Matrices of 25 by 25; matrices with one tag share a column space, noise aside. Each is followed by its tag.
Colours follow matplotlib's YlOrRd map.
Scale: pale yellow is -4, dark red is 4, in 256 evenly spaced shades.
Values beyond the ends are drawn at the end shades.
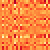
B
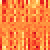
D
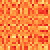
B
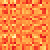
B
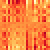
D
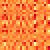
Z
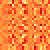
B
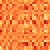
Z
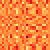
B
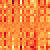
D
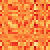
Z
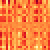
D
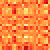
B
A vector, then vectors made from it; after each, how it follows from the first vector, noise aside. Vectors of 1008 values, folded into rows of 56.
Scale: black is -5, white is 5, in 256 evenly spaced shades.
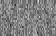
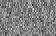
wrapped around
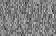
wrapped around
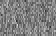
wrapped around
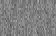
shrunk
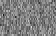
wrapped around
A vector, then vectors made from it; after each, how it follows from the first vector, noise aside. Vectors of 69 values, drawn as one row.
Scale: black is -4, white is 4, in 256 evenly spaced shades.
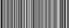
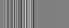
partly zeroed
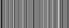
partly zeroed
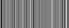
partly zeroed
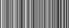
sign-scrambled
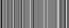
partly zeroed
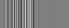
partly zeroed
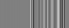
partly zeroed
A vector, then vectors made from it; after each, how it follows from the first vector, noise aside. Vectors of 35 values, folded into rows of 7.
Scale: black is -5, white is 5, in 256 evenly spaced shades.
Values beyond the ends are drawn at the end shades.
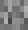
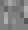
partly zeroed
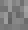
shrunk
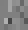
partly zeroed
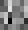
scaled up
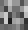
scaled up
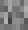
copied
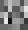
scaled up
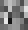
scaled up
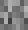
copied
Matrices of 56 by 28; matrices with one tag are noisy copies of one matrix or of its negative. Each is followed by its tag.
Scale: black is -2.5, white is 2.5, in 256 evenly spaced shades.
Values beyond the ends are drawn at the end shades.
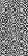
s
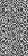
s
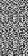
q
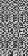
q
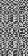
q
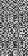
q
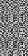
q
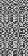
q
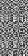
q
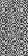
s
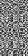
q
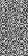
s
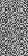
s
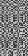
q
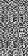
q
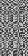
q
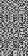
q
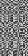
q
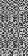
q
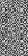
s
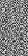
s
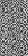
s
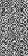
s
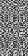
q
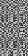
q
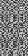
q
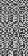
q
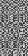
q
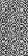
s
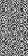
s
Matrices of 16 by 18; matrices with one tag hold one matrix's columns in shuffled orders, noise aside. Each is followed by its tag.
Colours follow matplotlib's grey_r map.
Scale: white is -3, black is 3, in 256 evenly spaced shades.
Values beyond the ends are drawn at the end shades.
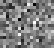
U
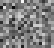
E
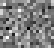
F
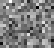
E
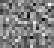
U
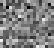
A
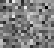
E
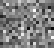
F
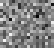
U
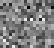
A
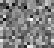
A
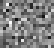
U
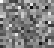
E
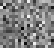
E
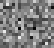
F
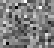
E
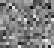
A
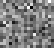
E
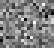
U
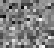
A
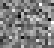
U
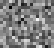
A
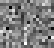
F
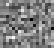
F
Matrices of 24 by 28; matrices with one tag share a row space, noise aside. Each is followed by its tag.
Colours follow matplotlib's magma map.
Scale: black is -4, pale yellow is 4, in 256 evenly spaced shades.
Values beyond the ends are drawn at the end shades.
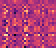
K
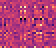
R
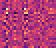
K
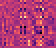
R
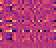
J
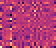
J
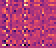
K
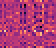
R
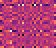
J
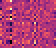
J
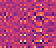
R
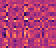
K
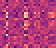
K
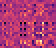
R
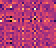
J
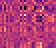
R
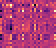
J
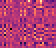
R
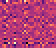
K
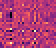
J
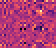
R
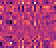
J
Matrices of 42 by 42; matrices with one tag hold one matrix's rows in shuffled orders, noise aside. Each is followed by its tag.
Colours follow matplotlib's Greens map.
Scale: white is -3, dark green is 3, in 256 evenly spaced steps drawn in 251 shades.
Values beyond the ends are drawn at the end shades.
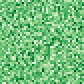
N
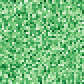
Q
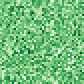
N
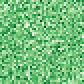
Q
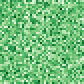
Q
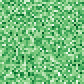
N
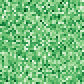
Q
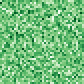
N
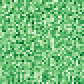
N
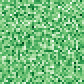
N
